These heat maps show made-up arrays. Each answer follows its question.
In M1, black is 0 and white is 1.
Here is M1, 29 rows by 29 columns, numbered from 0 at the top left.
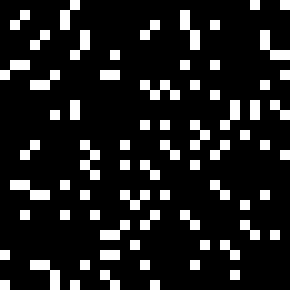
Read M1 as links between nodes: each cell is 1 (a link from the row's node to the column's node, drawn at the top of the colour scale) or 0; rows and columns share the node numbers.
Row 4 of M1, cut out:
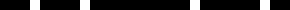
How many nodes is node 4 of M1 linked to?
4
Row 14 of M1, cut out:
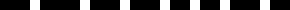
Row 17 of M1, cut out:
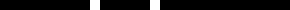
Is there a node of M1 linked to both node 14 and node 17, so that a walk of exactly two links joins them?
no
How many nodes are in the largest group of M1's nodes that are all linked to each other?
5
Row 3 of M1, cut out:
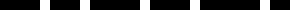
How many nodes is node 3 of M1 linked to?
5
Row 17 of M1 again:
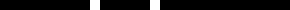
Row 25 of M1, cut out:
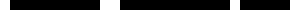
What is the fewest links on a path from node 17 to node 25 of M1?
4
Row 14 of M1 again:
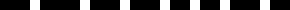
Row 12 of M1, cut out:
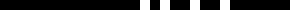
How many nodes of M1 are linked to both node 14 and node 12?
3
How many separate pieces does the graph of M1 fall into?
2
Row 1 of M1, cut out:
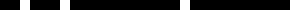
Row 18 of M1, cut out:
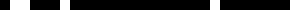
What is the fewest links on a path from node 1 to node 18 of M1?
1
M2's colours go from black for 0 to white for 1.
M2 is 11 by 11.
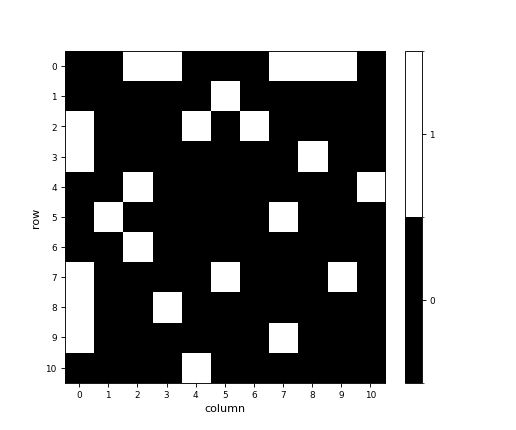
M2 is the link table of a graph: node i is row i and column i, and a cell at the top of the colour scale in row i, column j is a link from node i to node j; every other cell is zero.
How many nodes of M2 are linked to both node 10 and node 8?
0
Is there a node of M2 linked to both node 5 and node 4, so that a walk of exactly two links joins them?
no
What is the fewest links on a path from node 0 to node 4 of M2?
2
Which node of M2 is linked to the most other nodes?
node 0
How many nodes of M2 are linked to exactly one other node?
3
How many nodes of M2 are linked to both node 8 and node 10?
0
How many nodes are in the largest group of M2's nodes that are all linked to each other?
3
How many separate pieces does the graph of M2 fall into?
1
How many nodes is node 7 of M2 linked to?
3
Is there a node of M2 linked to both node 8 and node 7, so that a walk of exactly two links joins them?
yes
